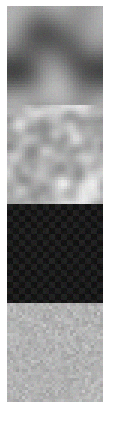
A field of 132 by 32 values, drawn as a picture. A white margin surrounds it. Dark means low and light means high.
The table splits into 4 rows of 1 panel. Panel 1,1: middling, smooth, strong in contrast. Panel 2,1: high, blotchy. Panel 3,1: very low, checkered, faint in contrast. Panel 4,1: high, fine-grained, faint in contrast.
